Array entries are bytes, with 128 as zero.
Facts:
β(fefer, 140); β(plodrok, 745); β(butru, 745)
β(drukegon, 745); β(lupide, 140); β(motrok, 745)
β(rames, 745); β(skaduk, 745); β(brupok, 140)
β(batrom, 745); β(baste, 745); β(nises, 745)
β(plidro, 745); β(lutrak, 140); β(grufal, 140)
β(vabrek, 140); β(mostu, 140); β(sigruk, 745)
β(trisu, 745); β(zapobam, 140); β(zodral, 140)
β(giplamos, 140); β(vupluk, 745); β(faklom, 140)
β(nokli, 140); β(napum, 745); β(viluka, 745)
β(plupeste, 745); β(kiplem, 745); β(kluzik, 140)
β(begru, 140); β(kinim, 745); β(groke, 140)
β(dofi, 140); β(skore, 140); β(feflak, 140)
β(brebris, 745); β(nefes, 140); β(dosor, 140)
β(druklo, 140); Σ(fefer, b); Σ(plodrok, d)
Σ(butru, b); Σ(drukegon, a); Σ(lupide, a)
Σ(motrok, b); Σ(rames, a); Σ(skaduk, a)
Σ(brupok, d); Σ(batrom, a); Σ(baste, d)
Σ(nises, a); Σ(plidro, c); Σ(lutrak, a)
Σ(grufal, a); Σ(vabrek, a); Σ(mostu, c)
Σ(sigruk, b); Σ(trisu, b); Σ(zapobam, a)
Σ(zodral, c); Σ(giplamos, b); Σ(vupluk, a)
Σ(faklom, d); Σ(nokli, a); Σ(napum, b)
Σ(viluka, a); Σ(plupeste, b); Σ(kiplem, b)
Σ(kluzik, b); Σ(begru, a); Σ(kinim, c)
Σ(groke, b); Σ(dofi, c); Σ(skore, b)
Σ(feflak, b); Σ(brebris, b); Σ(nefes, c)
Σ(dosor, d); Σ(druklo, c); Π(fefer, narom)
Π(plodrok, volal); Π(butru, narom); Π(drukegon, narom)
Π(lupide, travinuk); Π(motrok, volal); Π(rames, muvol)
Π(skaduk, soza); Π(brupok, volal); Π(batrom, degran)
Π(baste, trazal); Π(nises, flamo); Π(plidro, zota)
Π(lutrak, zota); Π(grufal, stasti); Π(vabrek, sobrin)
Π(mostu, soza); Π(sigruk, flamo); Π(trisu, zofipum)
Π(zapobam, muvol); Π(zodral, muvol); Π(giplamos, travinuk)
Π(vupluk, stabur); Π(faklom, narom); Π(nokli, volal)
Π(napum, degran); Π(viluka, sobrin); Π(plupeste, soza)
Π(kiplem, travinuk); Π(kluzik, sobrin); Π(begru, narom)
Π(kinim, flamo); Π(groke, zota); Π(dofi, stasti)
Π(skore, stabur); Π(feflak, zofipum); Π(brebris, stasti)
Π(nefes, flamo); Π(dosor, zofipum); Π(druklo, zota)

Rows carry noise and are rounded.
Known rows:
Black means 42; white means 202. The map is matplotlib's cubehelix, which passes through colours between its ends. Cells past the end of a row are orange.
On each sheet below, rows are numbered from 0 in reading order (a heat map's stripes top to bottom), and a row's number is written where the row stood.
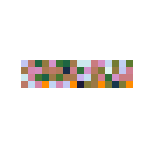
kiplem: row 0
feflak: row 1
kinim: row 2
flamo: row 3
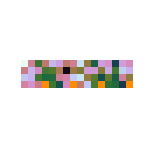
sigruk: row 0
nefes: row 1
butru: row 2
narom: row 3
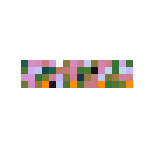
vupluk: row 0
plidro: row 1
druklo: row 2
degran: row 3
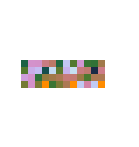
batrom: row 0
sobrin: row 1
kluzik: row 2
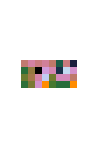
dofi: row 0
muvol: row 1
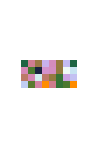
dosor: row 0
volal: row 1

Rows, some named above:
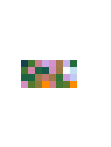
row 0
begru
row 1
volal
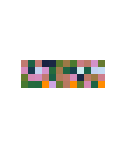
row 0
muvol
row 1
zapobam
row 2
zota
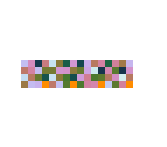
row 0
plupeste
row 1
butru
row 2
skaduk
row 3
dosor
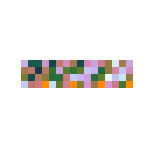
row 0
fefer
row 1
nokli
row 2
viluka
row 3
plodrok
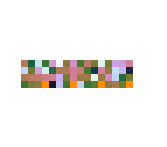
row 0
stasti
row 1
plidro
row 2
faklom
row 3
nises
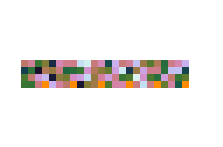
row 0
zodral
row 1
lutrak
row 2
kinim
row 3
skaduk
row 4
brebris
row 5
drukegon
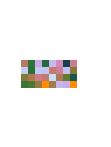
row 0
travinuk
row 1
plupeste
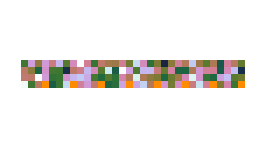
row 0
brupok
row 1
mostu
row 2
sigruk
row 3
soza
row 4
motrok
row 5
lupide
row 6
brebris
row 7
rames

